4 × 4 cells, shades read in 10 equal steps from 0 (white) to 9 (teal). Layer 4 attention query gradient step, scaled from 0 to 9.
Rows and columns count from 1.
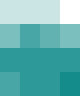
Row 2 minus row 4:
-2 -1 -2 -4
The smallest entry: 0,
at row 1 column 4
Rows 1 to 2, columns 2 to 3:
2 2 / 7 6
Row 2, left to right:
5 7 6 5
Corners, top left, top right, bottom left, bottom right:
2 0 7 9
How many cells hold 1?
0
